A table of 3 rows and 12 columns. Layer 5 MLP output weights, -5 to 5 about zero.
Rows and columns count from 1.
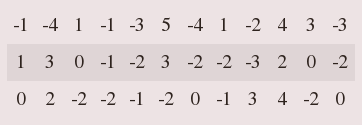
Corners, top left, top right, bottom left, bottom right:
-1 -3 0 0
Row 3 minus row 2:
-1 -1 -2 -1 1 -5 2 1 6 2 -2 2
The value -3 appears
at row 1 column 5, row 1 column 12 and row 2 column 9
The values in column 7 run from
-4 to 0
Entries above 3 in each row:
2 0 1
